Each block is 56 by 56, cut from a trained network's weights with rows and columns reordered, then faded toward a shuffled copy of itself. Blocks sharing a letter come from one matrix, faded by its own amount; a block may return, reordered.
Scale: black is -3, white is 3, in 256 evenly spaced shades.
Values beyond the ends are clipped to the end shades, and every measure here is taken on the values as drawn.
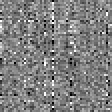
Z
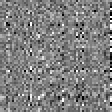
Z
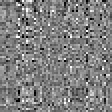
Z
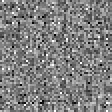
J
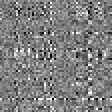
Z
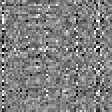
Z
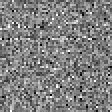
J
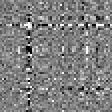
Z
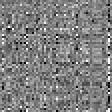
Z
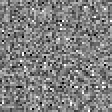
J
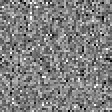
J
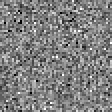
J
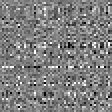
Z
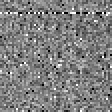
J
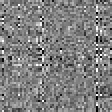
Z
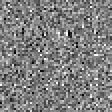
J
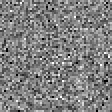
J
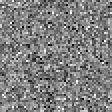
J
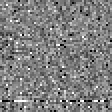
J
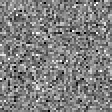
J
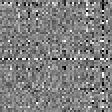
Z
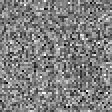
J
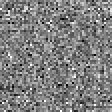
J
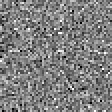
J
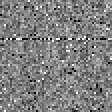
J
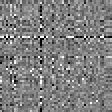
Z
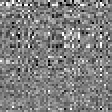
Z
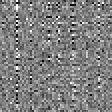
Z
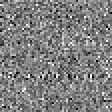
J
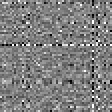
Z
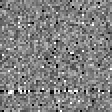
J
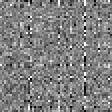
Z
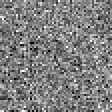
J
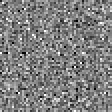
J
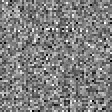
J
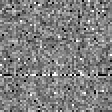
J
